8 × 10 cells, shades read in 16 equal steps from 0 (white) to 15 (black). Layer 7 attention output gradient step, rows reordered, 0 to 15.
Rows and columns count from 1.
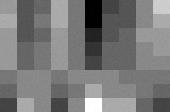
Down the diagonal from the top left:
6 10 9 6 8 7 7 5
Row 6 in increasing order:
7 7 7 7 7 8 8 8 8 8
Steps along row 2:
up down down up up down same down down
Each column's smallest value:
5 5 7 5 7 0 5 5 6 3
